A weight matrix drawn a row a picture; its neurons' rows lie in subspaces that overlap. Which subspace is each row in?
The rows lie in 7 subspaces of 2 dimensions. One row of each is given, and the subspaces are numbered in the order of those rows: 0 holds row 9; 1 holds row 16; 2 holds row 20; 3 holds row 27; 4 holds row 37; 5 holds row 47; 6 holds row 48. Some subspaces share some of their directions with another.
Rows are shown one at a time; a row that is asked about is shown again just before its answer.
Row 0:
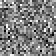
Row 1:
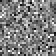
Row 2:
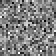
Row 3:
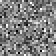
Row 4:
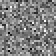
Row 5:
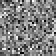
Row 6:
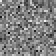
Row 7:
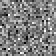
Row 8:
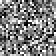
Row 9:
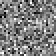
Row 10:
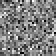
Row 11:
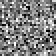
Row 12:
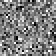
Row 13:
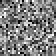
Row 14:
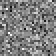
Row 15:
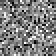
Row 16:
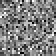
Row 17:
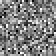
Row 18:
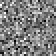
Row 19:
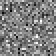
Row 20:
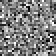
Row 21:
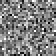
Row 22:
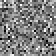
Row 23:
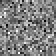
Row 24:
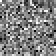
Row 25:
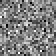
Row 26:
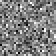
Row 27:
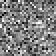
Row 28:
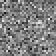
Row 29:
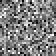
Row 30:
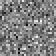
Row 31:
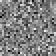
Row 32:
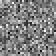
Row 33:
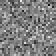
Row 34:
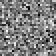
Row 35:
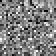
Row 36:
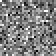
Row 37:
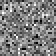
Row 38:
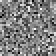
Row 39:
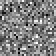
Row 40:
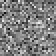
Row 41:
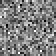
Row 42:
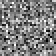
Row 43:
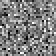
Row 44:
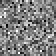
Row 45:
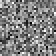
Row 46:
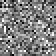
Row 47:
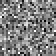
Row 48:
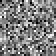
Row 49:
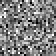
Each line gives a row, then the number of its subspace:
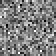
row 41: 3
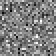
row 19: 4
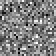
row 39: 4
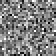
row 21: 5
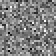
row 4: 4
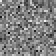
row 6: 6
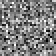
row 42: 2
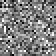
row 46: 3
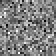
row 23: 5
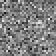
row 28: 3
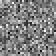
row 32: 0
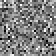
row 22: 3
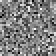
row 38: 2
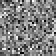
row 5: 1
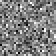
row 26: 1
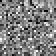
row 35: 6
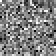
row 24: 6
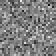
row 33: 5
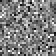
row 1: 2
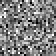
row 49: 0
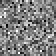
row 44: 5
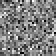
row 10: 1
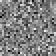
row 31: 2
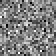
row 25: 1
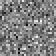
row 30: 4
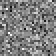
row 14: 4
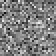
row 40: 3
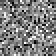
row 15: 5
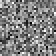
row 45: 0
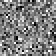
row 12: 1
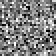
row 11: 2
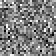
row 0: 3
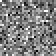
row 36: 6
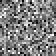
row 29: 2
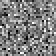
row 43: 6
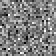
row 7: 6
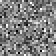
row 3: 1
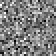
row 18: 0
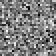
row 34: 2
